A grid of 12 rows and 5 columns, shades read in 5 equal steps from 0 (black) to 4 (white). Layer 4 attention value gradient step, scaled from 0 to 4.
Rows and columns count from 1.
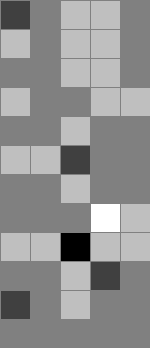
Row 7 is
2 2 3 2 2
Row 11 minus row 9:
-2 -1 3 -1 -1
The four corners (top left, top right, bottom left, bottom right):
1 2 2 2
